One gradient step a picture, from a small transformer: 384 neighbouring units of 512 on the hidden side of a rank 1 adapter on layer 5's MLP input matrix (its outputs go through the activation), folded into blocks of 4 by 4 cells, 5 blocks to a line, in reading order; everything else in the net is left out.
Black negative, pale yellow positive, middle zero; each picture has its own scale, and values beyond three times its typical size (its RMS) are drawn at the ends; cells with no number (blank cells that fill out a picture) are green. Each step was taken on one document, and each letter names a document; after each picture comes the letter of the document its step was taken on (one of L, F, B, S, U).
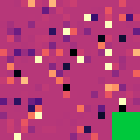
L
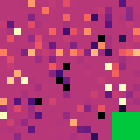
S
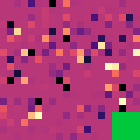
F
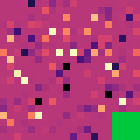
S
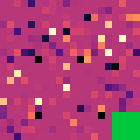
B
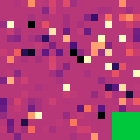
B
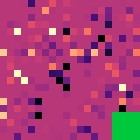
S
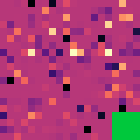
F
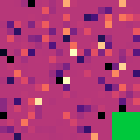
F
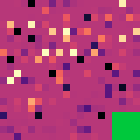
S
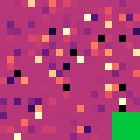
L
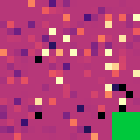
B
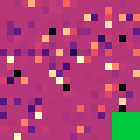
L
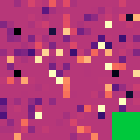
L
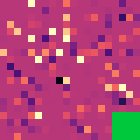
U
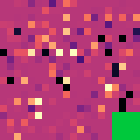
F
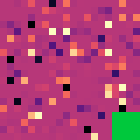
F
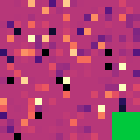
F
